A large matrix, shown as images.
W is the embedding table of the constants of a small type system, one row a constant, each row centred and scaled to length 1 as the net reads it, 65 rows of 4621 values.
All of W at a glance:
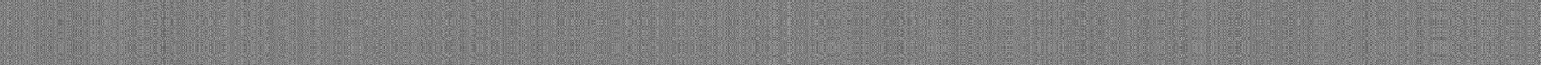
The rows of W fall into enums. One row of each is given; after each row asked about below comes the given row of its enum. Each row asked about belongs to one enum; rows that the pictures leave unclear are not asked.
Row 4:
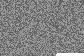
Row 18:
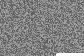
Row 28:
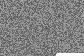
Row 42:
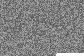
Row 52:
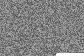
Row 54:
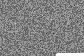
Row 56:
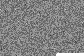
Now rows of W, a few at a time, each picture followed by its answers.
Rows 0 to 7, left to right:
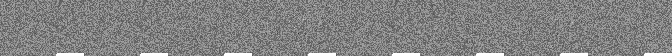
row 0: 4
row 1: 4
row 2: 28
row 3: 54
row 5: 18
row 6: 54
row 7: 28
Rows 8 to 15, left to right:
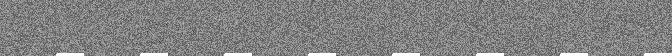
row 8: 52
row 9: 56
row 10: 54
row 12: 28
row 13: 4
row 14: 28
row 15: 42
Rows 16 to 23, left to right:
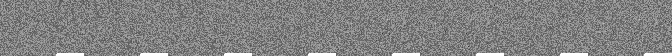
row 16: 4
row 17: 18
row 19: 28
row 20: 54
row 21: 54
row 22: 28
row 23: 54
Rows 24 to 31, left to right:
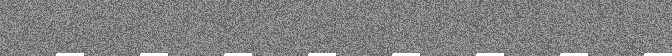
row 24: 54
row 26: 4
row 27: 56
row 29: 4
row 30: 18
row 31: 18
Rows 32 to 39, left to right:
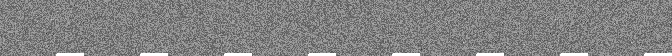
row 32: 54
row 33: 28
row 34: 18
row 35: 4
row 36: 18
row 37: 56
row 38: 54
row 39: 56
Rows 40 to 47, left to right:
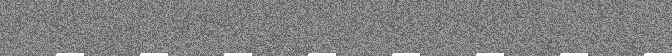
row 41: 28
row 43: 52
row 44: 4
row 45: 4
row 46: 18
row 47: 18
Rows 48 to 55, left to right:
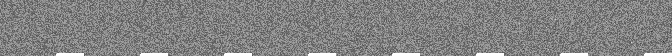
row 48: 18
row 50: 18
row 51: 4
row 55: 56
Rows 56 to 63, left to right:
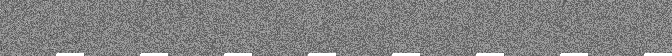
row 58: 18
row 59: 54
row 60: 28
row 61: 28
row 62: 4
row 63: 28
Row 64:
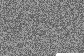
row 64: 42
